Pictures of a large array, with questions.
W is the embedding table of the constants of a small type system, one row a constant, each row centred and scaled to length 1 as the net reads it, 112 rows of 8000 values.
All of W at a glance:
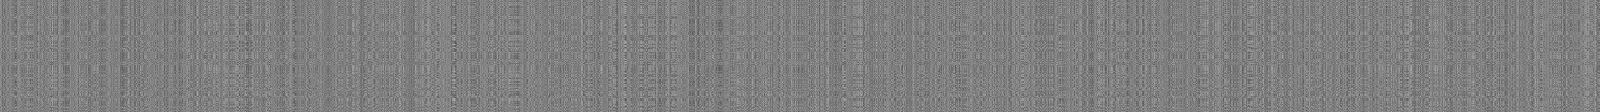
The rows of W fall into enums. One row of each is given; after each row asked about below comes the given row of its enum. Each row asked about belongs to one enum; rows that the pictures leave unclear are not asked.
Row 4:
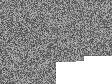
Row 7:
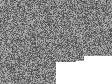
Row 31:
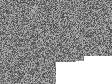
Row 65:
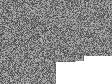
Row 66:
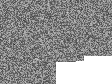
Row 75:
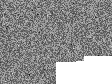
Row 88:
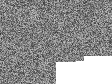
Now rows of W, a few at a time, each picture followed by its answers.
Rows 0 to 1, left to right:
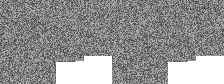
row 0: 65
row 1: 7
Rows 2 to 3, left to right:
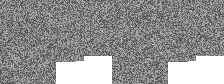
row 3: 66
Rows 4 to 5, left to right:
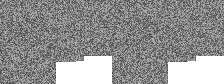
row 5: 65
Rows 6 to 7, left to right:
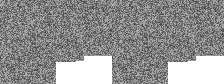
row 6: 7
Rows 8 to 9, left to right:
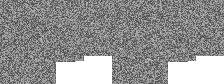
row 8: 65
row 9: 66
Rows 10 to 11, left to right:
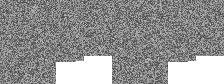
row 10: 31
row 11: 66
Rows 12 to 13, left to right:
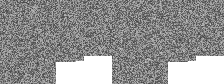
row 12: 31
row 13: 66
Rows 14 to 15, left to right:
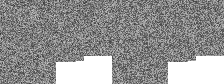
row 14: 88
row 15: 7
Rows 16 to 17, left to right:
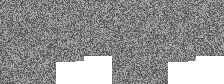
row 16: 4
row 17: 75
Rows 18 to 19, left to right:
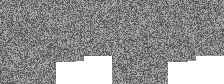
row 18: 4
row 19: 7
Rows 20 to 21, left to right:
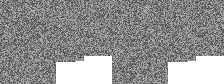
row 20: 65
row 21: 31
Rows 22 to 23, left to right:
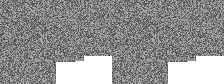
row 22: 65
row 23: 65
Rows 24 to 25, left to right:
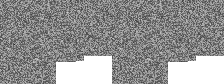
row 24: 66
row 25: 66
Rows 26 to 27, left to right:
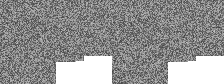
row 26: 65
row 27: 4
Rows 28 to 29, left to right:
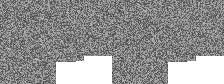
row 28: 66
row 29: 65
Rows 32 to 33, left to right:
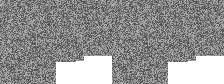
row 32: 7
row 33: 7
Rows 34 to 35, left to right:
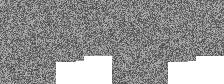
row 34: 7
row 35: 4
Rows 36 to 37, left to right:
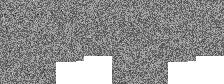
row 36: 75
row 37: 4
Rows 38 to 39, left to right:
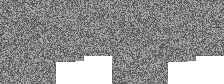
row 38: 65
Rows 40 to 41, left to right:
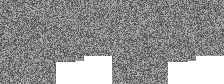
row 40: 65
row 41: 7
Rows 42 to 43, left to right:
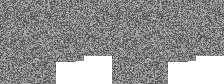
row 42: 66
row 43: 66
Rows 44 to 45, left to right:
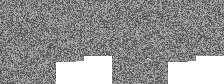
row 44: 4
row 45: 66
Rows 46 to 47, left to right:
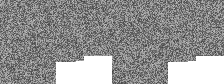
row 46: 7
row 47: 4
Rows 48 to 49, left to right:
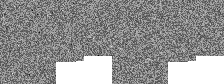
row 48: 75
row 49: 66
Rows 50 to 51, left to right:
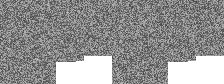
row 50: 66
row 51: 7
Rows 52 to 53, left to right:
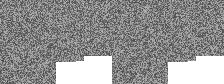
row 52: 4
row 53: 31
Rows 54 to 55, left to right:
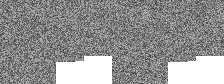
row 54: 65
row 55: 88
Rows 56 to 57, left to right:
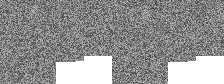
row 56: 31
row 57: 88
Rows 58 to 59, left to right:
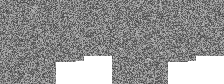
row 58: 31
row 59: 66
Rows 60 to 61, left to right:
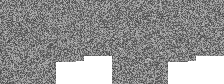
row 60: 4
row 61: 66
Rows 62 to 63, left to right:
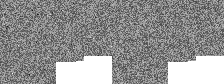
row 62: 75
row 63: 7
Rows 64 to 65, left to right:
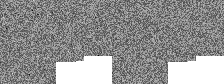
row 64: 75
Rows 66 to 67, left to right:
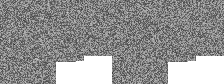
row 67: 65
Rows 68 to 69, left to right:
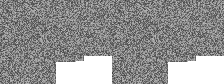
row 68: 65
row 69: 65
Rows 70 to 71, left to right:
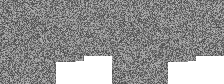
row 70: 65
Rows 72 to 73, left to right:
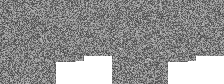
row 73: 66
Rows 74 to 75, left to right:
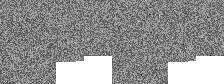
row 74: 4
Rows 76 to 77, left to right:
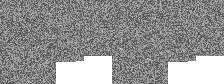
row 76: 4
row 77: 66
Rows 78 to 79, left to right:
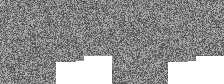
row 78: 7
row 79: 4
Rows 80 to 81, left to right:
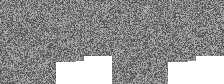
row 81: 31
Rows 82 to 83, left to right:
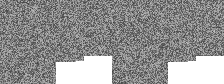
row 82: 31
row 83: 4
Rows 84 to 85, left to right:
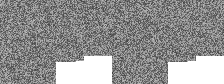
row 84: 7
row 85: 65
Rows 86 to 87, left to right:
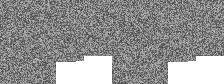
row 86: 66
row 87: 4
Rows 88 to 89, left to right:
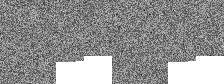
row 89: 75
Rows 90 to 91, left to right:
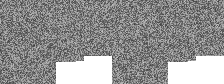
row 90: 4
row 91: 7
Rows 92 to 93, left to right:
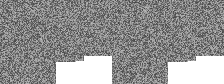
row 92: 65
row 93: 31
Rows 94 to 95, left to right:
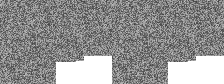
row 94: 7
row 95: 7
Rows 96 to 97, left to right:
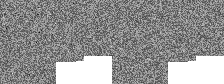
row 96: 75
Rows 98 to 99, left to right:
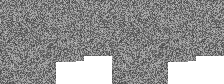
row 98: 4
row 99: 4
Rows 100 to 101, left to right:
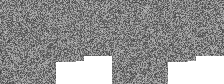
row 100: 4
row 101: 31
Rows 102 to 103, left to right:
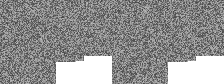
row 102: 65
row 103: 31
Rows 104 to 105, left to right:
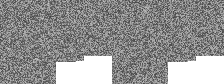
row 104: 66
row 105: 31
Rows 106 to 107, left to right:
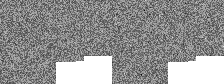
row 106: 4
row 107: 75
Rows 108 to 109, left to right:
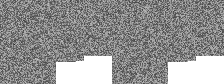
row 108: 66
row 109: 31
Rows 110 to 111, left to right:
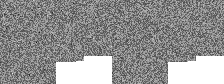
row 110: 75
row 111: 65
